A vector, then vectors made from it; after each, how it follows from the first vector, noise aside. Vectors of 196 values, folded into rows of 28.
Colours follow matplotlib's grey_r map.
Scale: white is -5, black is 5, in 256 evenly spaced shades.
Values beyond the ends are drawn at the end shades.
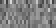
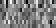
scaled up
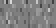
partly zeroed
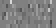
partly zeroed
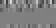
partly zeroed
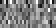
scaled up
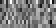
scaled up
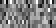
scaled up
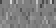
partly zeroed
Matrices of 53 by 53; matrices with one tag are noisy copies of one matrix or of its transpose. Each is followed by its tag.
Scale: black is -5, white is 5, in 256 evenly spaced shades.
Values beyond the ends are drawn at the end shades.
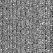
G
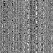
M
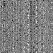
M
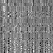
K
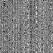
M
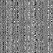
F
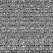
G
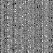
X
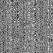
F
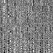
K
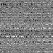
M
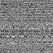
M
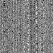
M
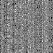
X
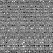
G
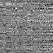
K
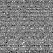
G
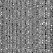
G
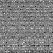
G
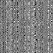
F
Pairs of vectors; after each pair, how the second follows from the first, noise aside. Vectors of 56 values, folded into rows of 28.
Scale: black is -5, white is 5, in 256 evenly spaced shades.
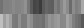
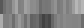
reversed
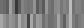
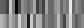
scaled up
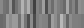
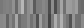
reversed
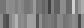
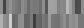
reversed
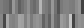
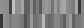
reversed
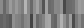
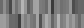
reversed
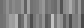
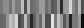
scaled up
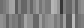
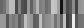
scaled up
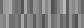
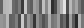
scaled up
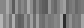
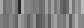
reversed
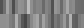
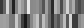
scaled up
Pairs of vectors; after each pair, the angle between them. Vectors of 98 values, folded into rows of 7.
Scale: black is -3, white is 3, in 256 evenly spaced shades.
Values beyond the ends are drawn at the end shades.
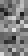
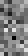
partly aligned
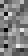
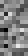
nearly parallel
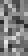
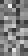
partly aligned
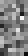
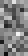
orthogonal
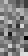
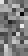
orthogonal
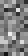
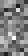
nearly parallel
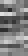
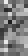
partly aligned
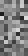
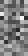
nearly opposite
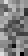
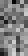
partly opposed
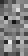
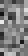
orthogonal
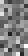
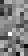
nearly opposite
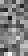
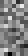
nearly opposite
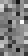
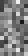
nearly opposite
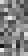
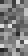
partly opposed
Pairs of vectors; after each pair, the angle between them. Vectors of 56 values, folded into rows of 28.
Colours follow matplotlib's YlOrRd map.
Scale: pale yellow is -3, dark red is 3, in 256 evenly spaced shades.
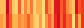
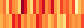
partly opposed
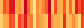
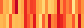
orthogonal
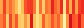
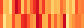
partly opposed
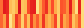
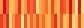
nearly parallel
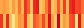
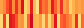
nearly opposite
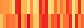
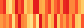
orthogonal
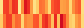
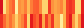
partly opposed
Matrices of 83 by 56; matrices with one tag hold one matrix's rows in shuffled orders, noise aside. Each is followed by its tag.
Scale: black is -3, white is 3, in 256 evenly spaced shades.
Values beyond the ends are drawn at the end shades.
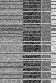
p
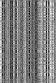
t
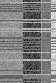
p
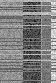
p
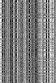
t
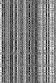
t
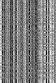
t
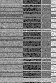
p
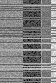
p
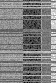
p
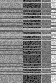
p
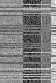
p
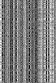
t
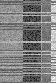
p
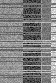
p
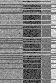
p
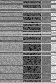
p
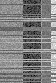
p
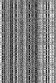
t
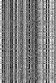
t
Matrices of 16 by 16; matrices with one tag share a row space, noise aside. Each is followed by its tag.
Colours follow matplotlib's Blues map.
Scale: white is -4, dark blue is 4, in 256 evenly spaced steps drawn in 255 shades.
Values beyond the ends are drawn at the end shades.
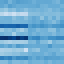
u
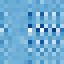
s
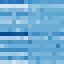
u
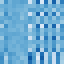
s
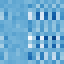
s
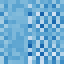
s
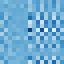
s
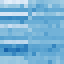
u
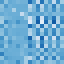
s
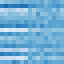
u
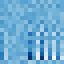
s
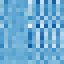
s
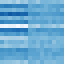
u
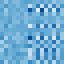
s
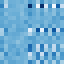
s
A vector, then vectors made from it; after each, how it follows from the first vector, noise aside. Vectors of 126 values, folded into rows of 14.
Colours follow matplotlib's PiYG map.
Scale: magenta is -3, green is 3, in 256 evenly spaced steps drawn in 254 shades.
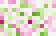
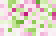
reversed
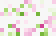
partly zeroed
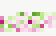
partly zeroed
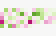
partly zeroed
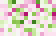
reversed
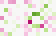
partly zeroed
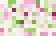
reversed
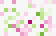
partly zeroed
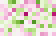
reversed
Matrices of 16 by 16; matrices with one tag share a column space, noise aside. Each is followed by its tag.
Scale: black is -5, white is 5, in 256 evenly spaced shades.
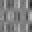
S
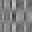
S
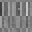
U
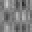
S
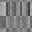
U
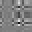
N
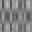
S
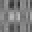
S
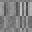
U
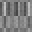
U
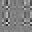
N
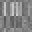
U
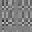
N
